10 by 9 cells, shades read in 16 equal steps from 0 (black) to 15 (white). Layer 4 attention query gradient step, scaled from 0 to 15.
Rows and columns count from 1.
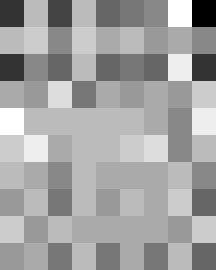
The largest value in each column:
15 14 13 12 11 12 13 15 14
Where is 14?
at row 3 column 8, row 5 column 9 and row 6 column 2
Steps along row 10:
up down up down up down up down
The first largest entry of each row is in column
8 2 8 3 1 2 1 8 1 4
